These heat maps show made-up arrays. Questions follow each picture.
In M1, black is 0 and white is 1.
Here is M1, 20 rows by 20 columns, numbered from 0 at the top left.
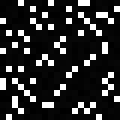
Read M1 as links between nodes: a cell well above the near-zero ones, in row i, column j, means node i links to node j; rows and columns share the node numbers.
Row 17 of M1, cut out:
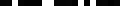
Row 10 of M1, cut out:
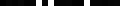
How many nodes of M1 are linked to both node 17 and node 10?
1
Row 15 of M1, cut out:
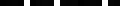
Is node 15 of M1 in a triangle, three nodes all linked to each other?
no
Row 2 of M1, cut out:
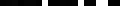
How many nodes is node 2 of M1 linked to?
4
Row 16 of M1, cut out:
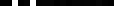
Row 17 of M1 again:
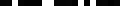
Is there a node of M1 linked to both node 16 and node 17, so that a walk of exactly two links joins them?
yes
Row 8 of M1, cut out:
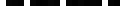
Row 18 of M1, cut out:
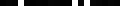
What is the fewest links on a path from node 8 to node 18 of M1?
3
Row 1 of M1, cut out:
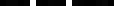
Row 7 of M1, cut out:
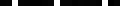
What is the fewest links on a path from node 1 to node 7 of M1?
4
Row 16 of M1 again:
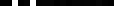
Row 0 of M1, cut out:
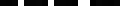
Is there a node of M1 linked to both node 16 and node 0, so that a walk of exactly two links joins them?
no
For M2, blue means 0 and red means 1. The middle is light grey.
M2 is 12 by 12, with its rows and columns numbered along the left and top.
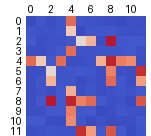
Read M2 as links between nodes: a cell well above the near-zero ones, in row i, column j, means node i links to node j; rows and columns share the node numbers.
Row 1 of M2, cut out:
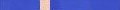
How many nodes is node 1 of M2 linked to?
1
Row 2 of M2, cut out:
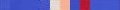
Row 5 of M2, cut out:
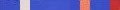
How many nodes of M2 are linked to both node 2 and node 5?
1
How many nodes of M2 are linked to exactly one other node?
6
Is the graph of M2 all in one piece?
yes
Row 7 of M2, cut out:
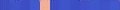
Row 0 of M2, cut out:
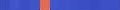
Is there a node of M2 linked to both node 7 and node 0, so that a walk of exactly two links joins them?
yes
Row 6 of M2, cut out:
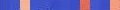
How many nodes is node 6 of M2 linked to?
3
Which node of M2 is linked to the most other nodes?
node 4
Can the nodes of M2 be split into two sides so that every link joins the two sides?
no
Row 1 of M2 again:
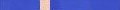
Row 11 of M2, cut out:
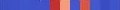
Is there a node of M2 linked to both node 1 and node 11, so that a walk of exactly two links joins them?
no
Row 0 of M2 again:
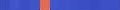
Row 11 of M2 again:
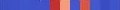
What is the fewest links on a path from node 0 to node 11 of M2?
3
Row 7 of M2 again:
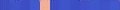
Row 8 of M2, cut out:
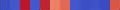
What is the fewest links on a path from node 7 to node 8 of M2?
2
